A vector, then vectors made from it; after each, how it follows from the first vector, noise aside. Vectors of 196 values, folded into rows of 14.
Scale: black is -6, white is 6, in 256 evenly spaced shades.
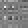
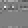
partly zeroed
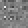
sign-scrambled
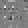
partly zeroed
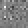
sign-scrambled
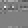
partly zeroed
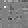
partly zeroed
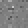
partly zeroed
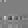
partly zeroed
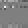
partly zeroed
